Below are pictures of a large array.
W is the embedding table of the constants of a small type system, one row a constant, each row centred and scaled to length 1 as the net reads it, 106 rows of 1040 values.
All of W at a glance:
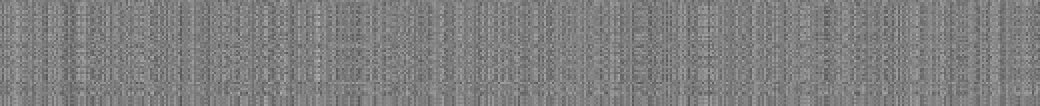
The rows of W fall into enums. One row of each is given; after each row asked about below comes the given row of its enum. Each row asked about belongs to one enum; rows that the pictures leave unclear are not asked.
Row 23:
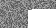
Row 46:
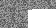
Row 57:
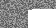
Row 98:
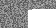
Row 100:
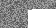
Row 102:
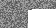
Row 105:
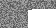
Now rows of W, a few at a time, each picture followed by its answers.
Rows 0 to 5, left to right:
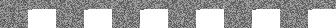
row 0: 46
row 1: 57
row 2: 102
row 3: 57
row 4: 102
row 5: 57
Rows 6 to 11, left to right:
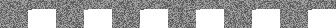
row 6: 105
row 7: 100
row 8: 102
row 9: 46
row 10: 23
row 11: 105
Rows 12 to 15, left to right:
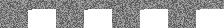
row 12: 105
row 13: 102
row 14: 98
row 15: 57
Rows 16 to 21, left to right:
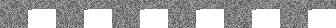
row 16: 23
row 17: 23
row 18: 98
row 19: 102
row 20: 100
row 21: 105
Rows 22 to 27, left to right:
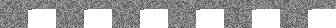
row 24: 23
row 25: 105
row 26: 46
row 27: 57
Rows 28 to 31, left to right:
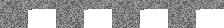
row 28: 102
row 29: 100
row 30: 102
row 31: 100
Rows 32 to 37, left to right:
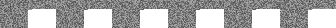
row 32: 98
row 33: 23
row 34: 105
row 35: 105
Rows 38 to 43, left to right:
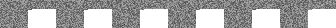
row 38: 105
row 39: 105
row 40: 57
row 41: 23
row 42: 102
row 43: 98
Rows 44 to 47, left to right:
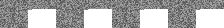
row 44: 46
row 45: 57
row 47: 100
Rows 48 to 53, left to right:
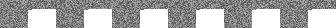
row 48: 105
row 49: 57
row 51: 102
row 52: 98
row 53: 105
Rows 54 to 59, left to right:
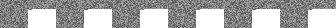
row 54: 100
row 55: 102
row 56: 57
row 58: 102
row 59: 57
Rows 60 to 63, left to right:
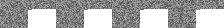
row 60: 23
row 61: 23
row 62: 102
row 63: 46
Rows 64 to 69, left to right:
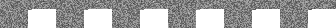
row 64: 23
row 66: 57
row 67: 98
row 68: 105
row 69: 102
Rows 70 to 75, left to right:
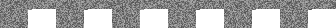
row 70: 100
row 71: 102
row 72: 98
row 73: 105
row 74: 23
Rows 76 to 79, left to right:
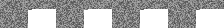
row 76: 102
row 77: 100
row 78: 102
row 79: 23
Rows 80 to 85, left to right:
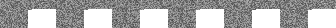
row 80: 23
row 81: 57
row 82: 46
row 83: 46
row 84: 105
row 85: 57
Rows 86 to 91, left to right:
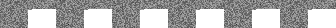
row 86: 100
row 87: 57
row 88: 98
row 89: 100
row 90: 57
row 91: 100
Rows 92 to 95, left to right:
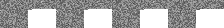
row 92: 57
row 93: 57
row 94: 57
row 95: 102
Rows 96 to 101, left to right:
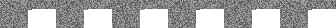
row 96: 105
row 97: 100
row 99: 102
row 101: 105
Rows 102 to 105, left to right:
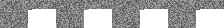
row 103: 98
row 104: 100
